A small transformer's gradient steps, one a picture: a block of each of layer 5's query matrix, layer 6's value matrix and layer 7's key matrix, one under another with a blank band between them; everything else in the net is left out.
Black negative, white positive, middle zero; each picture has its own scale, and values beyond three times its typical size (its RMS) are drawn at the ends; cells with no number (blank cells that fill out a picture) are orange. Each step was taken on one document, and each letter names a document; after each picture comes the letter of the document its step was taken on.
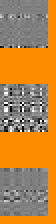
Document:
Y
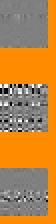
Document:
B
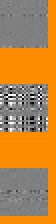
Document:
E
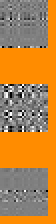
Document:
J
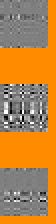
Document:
Y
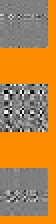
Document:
Y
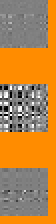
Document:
B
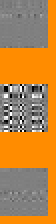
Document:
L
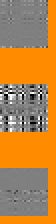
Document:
E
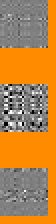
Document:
J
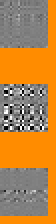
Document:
Y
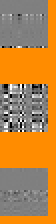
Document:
L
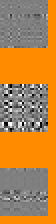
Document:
J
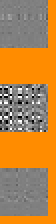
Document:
B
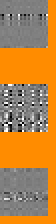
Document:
J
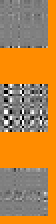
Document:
Y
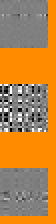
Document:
B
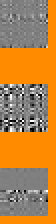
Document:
E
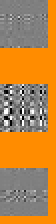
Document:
Y
